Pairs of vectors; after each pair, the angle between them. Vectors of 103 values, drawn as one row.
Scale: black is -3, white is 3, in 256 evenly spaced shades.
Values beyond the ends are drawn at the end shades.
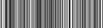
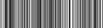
nearly parallel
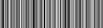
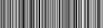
orthogonal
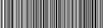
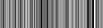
orthogonal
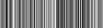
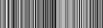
nearly opposite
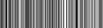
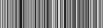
partly opposed
